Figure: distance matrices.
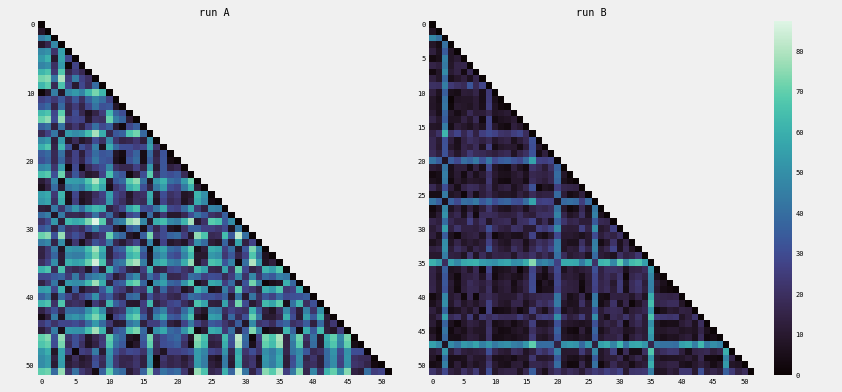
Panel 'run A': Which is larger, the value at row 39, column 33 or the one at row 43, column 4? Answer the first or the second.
the first
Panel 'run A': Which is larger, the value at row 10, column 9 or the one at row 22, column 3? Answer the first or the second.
the second
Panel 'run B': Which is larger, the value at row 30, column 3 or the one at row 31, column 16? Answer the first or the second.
the second
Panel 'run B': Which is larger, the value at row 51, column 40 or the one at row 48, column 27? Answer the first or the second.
the first
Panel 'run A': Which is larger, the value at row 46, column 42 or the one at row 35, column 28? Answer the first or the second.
the first
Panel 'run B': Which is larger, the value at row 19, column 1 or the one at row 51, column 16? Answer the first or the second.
the second
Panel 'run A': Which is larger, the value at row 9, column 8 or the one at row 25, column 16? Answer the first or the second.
the second
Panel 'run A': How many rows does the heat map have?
52
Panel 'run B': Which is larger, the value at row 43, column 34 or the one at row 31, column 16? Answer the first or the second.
the second
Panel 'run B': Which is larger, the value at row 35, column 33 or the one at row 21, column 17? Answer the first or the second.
the first
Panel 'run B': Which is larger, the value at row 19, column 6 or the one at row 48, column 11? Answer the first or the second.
the first
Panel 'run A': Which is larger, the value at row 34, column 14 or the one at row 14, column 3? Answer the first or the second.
the second
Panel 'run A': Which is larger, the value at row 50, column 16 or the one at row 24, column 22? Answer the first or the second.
the second
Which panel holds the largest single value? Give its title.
run A
